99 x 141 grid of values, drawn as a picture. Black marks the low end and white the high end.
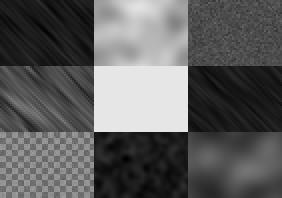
It is made of 3 by 3 panels. Panel 1,1: very low, slanting down to the right, faint in contrast. Panel 1,2: high, smooth. Panel 1,3: low, fine-grained, faint in contrast. Panel 2,1: low, slanting down to the right. Panel 2,2: very high, flat. Panel 2,3: very low, slanting down to the right, faint in contrast. Panel 3,1: middling, checkered. Panel 3,2: very low, blotchy, faint in contrast. Panel 3,3: low, smooth.
